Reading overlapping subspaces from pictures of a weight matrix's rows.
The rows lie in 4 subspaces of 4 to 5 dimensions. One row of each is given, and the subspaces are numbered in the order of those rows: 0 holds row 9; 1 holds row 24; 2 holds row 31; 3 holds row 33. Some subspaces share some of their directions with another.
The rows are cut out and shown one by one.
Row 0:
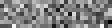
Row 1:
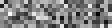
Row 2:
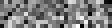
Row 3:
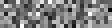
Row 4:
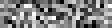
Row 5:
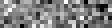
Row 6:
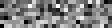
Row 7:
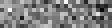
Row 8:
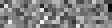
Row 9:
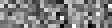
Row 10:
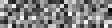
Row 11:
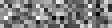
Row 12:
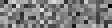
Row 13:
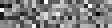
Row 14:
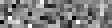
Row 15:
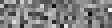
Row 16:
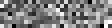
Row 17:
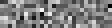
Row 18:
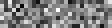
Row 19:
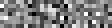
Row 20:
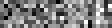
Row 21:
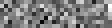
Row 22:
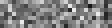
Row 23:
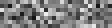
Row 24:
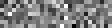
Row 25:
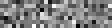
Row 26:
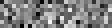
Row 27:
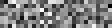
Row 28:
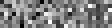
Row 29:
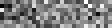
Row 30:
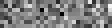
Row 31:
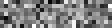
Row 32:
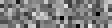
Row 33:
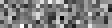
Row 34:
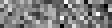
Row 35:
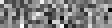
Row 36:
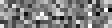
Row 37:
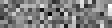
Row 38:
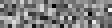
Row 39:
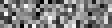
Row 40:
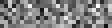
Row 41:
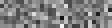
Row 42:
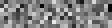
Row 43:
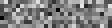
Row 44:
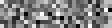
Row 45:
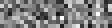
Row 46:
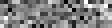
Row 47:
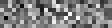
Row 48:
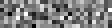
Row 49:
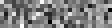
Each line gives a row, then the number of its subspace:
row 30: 1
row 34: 2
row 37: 1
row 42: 1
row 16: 0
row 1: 0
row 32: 3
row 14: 3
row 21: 1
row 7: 2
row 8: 1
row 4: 2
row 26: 3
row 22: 2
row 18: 1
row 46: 2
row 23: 2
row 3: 3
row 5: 2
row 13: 2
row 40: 1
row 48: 0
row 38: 3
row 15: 3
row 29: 2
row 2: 1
